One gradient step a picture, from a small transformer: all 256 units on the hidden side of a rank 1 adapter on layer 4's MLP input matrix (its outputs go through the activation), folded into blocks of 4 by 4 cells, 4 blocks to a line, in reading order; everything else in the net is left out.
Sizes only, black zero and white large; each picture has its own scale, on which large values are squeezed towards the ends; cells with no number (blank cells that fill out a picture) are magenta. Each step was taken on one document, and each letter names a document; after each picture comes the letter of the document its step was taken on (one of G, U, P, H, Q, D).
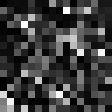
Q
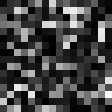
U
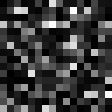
U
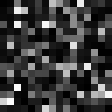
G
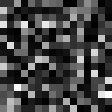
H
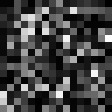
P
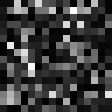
G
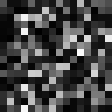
P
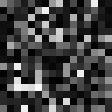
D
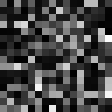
Q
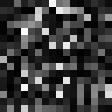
P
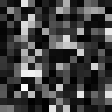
P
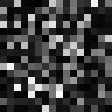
D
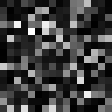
D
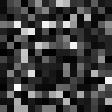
U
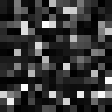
U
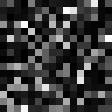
D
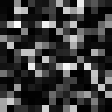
G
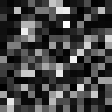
P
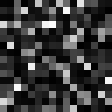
U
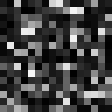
H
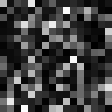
Q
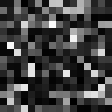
U
